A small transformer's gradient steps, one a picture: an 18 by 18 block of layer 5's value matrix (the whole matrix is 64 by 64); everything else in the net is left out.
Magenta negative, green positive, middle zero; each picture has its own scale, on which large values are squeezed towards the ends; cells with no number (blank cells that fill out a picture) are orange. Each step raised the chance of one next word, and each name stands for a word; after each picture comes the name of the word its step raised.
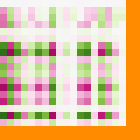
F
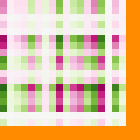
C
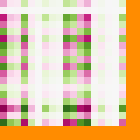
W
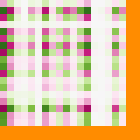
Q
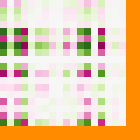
Q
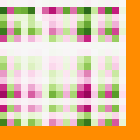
Q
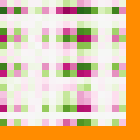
Q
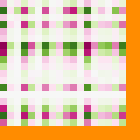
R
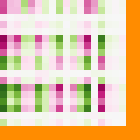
C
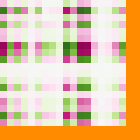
R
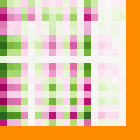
F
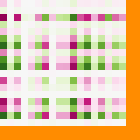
F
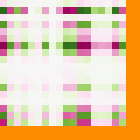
R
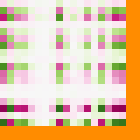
W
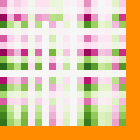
C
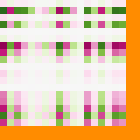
R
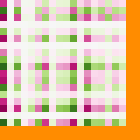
W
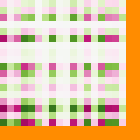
W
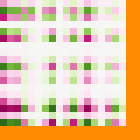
W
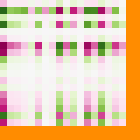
R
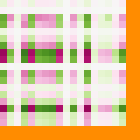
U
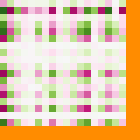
Q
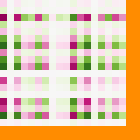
F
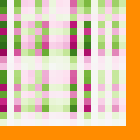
U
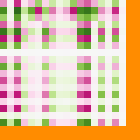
Q
